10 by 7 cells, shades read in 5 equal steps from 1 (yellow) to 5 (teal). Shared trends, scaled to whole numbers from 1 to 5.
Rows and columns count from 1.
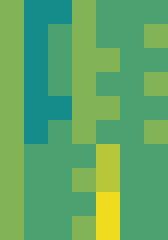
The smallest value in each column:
3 4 4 3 1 4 3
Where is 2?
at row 7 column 5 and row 8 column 5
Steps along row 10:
up same down down up same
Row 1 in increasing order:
3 3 4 4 4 5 5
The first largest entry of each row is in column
2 2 2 2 2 2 2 2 2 2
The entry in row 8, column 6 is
4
